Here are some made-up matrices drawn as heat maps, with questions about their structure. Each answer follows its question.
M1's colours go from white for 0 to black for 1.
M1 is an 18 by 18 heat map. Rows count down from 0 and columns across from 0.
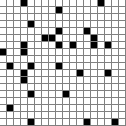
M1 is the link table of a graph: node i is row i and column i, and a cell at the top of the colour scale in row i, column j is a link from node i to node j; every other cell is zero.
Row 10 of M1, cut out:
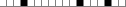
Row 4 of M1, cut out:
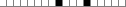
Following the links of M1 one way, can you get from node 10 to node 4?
yes
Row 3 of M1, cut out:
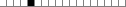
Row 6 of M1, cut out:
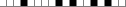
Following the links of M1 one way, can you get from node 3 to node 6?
no
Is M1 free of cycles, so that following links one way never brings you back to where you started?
yes
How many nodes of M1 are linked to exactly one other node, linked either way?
2
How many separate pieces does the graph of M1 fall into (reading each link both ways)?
2
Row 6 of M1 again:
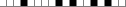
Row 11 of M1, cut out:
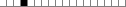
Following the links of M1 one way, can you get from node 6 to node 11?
yes
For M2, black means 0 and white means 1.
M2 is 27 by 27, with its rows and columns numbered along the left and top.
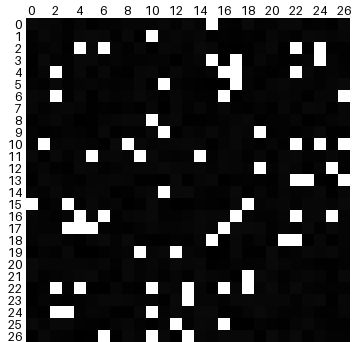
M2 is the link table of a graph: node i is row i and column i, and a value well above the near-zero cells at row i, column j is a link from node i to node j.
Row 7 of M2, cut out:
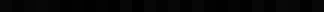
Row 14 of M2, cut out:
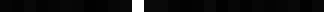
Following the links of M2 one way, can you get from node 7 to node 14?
no
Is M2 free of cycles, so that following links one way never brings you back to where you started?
no
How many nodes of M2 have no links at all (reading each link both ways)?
2
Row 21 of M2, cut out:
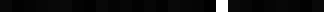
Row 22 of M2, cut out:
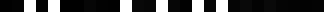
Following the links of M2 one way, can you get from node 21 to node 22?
yes
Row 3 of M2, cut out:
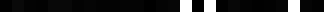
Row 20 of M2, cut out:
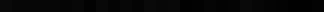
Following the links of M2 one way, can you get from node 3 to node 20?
no
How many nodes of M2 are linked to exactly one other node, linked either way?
6
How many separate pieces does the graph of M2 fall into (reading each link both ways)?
3
